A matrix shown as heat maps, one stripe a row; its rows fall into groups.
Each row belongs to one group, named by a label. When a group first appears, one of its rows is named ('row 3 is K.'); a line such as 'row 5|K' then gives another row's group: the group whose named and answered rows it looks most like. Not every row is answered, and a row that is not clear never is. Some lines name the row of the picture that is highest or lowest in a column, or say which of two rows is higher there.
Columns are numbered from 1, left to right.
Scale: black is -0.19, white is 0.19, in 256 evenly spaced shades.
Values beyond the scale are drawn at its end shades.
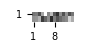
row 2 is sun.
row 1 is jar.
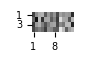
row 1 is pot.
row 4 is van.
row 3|pot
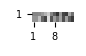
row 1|jar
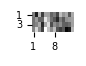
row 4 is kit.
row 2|jar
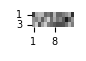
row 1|pot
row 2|kit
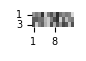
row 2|jar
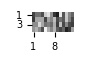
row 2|pot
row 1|jar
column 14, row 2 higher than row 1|No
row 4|kit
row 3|pot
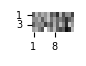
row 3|van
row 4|kit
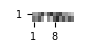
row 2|jar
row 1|sun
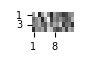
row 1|kit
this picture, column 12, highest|3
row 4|van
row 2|kit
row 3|pot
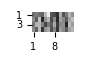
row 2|sun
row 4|sun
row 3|van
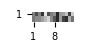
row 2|jar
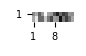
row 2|kit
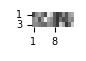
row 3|van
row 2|jar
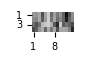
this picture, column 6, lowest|4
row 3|jar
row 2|kit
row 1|kit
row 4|pot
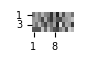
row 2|sun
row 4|van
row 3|pot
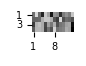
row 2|jar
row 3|pot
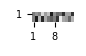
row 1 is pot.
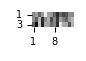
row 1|jar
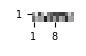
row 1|jar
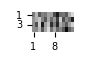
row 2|pot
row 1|van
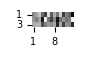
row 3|pot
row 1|pot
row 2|sun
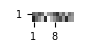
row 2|van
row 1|jar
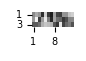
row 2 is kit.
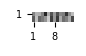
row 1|van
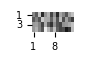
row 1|sun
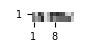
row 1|jar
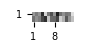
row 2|van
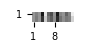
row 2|sun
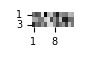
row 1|van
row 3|van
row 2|kit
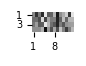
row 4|van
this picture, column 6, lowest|1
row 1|sun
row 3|jar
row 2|van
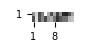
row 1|kit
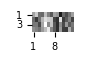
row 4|jar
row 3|jar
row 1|kit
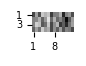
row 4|pot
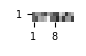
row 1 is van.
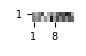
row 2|pot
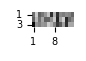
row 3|van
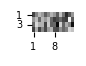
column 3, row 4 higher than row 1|No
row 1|van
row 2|jar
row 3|pot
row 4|van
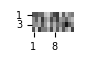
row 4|pot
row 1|jar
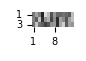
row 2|sun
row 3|van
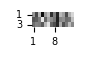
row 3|jar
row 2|van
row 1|sun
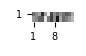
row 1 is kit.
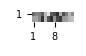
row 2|sun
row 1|jar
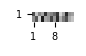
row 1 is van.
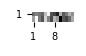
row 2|kit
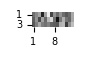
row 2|van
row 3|van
